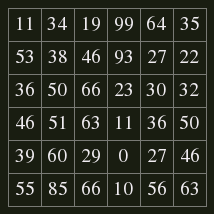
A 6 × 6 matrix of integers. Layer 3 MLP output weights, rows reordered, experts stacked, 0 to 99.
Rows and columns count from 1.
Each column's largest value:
55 85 66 99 64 63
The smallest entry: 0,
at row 5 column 4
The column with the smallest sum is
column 4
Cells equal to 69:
0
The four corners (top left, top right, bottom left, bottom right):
11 35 55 63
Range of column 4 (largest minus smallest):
99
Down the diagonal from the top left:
11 38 66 11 27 63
